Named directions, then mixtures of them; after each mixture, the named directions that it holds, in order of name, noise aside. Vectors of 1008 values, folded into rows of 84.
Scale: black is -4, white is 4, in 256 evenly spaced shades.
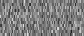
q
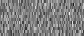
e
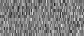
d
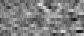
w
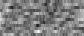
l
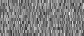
e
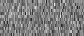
d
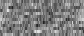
e, l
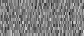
e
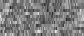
l, q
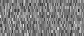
q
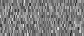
q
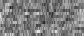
l, q
